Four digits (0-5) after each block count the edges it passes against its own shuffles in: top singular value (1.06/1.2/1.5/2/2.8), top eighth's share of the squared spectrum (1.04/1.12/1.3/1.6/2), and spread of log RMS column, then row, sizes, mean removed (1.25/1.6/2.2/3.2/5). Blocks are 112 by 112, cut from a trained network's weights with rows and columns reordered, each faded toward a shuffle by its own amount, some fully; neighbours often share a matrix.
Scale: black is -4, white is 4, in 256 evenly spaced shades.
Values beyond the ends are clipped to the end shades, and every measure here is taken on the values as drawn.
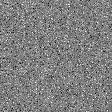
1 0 0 0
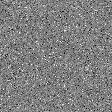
0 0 0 0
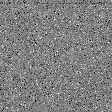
0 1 0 0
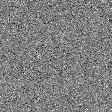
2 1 0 0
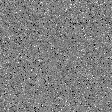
0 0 0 0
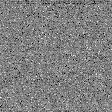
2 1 0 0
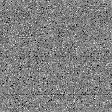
2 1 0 0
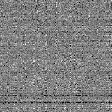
4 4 3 2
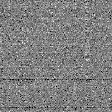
3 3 2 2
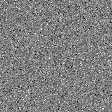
0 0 0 0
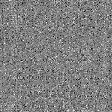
3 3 0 2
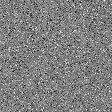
0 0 0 0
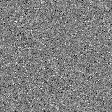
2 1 0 0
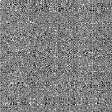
4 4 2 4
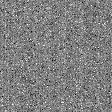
2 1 0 0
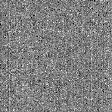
3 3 1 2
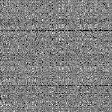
4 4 3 2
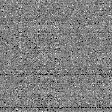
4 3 2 2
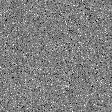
1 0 0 0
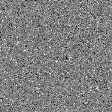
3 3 1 1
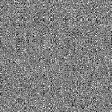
3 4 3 2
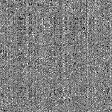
4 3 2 2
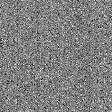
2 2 1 1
